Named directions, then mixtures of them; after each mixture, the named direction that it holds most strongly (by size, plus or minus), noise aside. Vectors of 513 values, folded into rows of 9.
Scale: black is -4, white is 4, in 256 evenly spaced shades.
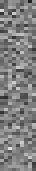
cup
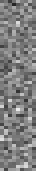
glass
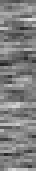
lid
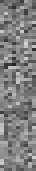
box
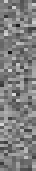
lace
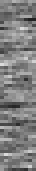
lid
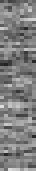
lid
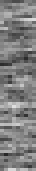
lid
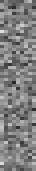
box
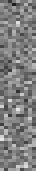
glass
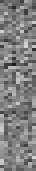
box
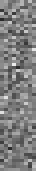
cup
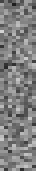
glass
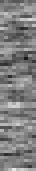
lid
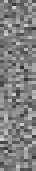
lace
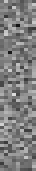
lace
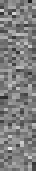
cup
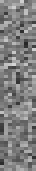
box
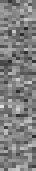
glass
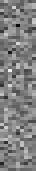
lace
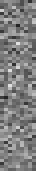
cup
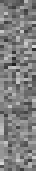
box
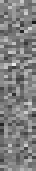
box
